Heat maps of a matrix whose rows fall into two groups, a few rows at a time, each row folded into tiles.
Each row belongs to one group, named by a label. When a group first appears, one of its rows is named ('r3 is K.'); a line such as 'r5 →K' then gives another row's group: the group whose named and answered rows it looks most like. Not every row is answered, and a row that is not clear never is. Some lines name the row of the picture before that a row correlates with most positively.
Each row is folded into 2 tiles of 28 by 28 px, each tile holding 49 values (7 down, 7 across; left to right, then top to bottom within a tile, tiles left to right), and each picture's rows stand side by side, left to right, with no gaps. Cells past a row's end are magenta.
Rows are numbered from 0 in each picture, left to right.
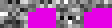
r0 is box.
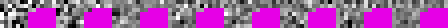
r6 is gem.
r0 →gem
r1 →box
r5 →box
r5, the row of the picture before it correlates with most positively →0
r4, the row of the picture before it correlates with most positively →0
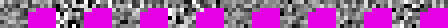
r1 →gem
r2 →gem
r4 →gem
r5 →box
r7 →gem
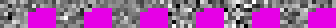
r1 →gem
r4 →gem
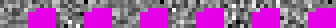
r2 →box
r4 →gem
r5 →box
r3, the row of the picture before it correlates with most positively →3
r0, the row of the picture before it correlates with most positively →5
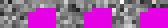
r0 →box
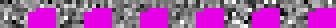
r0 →box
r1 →gem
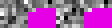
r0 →box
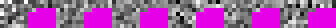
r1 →gem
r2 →gem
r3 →box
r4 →gem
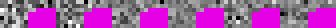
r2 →box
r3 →box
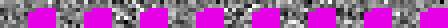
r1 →gem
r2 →box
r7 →box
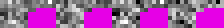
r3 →box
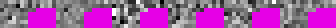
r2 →box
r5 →gem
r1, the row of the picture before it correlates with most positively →2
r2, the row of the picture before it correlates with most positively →3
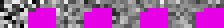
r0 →gem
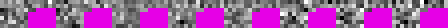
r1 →box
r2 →gem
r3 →gem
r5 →box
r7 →gem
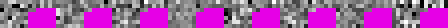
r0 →gem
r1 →box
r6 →gem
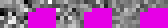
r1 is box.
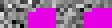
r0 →gem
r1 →gem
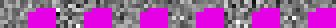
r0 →gem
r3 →box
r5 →box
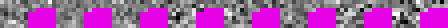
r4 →box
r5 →gem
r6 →gem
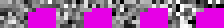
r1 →gem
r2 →box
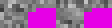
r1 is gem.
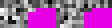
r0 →box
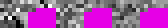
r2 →gem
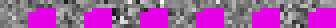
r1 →box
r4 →gem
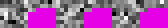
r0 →box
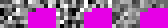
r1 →gem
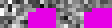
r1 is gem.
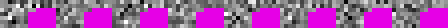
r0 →gem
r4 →box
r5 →gem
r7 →gem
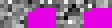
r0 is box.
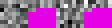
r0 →gem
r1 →gem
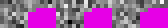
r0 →box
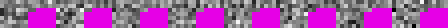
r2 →gem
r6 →gem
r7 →gem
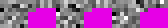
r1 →gem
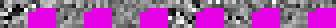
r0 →gem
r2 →box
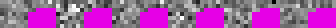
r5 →gem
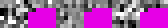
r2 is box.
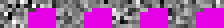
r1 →box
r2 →box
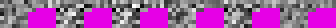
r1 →gem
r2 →gem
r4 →gem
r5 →gem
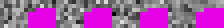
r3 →gem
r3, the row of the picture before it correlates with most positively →4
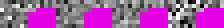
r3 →gem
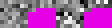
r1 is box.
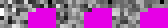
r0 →box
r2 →box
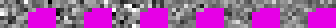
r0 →box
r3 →gem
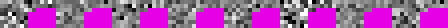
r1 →box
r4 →gem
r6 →gem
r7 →box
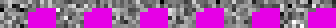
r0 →gem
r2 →box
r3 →box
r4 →box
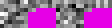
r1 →gem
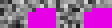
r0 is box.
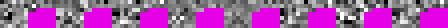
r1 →box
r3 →box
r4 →box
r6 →box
